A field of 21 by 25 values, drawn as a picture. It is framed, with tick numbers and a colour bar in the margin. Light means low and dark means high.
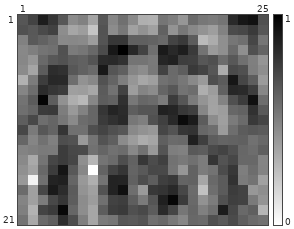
Odd rows or columns: none. Histogram: bell-shaped. Stripes: upright, repeating 4 times. Rings: centred on the bottom middle.
